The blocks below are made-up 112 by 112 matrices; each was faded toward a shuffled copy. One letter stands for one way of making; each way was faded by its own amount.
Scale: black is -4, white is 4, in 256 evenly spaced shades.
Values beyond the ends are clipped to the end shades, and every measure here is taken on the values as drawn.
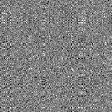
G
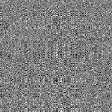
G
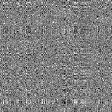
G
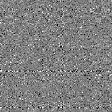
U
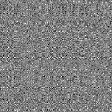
G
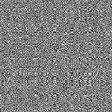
G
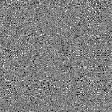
U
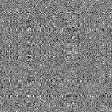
G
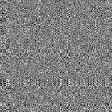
G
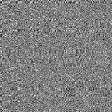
G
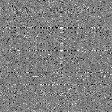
U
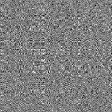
G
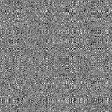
G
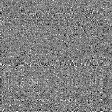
U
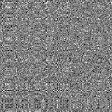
G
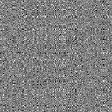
G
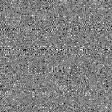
U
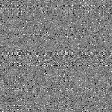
U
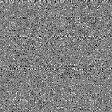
U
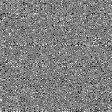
U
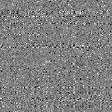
U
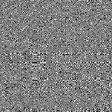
U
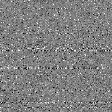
U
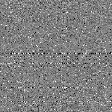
U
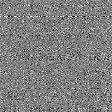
U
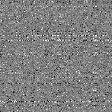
U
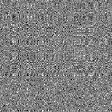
G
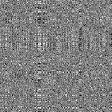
G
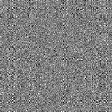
G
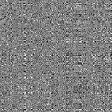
G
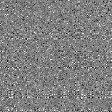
U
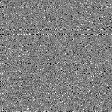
U
